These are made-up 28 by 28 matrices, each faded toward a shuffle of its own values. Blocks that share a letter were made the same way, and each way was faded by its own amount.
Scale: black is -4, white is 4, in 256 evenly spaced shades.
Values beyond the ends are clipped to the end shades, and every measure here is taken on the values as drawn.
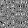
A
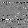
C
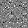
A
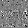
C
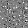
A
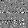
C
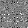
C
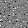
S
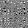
C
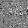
C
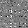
C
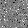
S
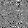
C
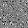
A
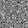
A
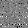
C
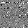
C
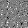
S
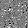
S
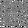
C
